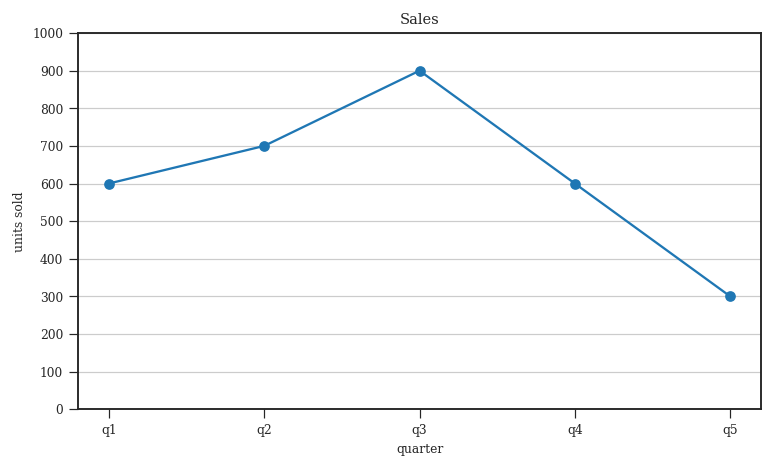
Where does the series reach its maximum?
q3
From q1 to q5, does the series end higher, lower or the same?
lower
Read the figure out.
Title: Sales
x-axis: quarter, ticks q1 q2 q3 q4 q5
y-axis: units sold, ticks 0 100 200 300 400 500 600 700 800 900 1000
Values:
600 700 900 600 300
